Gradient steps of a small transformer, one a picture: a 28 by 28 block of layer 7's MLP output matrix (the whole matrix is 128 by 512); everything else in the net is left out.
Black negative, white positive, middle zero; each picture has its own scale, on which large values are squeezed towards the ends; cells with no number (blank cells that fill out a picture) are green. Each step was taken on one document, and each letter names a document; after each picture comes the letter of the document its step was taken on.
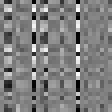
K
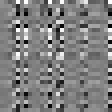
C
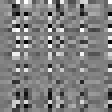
C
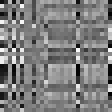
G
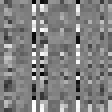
K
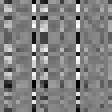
K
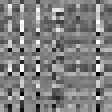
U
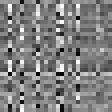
U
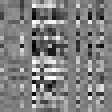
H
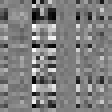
H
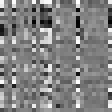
G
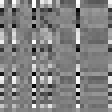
G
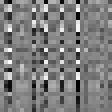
K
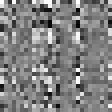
G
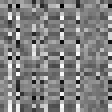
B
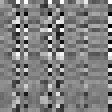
C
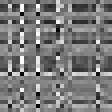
U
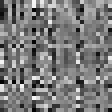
G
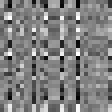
B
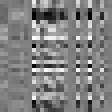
H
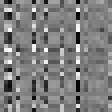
K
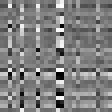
U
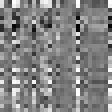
G
